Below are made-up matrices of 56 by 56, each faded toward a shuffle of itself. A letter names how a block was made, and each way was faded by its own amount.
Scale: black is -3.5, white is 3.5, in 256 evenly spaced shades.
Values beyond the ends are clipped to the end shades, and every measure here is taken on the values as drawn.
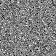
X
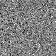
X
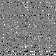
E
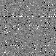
E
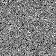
X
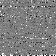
E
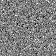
X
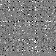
E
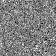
X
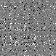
E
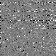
E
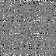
E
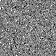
X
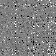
E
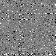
E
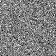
X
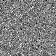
X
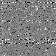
E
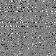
E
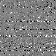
E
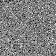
X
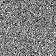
X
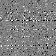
E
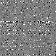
E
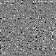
E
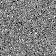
X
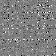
E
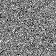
X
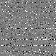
E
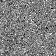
X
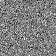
X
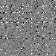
E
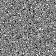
X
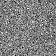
X
